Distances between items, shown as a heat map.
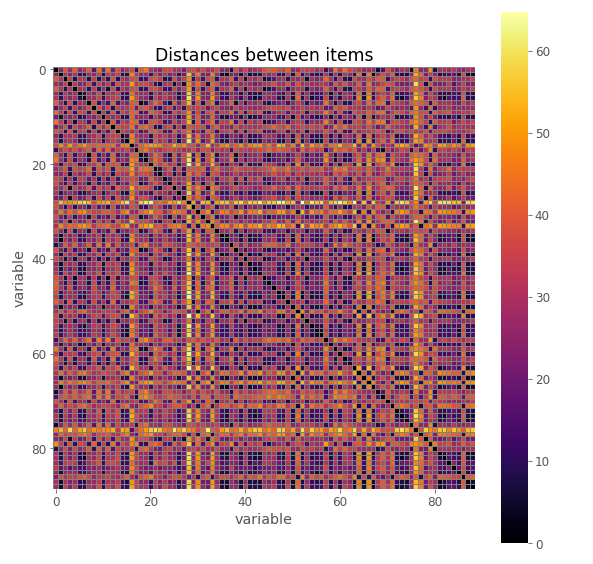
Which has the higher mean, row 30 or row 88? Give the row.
30
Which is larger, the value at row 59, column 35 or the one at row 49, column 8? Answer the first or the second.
the second
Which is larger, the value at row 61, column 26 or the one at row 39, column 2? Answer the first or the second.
the second
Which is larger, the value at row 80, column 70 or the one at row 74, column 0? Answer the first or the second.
the first
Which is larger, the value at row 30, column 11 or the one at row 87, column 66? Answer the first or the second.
the second
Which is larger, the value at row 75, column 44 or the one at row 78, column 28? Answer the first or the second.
the second
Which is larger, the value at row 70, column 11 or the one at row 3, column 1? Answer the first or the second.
the second
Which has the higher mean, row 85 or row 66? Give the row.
66
